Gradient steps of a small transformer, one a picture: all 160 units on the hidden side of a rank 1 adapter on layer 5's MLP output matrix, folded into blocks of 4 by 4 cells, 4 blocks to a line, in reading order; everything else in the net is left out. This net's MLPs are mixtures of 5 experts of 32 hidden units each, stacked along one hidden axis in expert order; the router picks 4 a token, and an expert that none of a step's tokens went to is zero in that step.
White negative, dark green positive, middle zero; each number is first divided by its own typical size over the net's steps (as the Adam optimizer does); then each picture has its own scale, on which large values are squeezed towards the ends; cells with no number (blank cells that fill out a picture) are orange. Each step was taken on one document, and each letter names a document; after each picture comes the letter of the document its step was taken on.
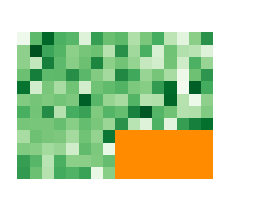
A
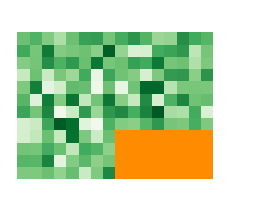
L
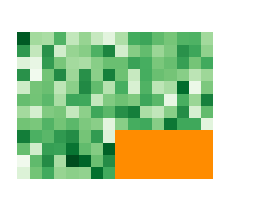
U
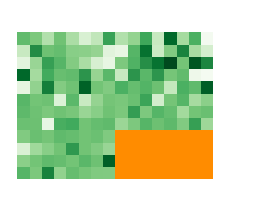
A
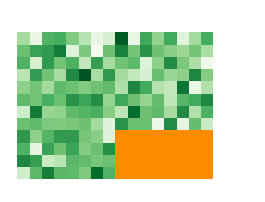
U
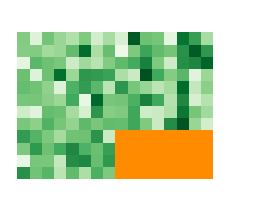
U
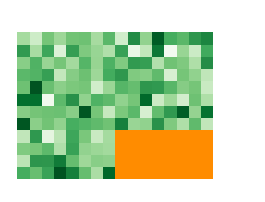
L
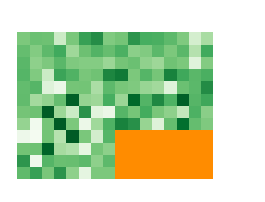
L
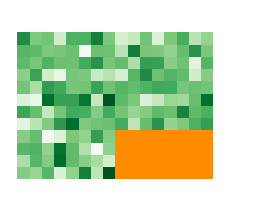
L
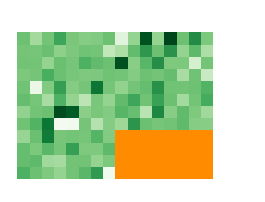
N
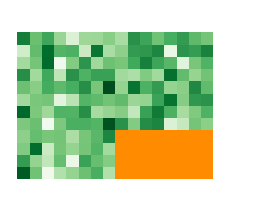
U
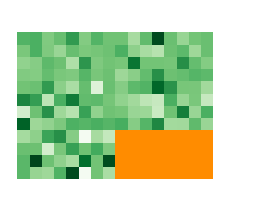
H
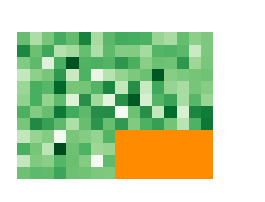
L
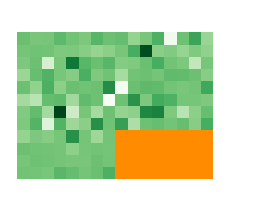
N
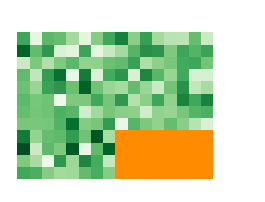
U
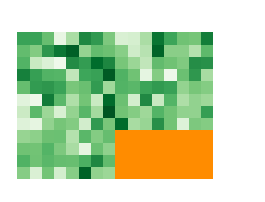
L
